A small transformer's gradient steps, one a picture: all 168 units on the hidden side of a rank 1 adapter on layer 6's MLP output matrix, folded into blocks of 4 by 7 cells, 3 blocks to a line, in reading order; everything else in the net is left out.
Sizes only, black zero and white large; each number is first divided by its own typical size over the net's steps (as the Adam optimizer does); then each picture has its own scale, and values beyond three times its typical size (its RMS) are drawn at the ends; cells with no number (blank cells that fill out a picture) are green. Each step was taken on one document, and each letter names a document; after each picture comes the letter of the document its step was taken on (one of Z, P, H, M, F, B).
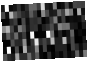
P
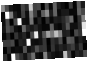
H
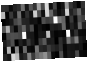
P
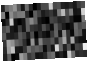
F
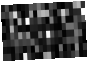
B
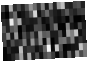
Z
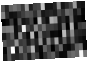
Z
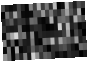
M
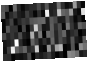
F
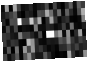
B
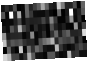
F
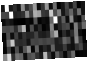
P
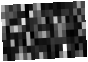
H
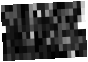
B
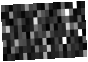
F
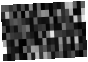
M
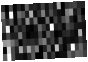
F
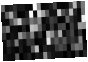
B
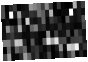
F
